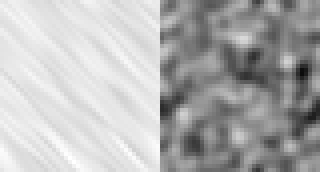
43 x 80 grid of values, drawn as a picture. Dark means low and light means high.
It is made of 1 by 2 panels. Panel 1,1: very high, slanting down to the right, faint in contrast. Panel 1,2: middling, blotchy, strong in contrast.
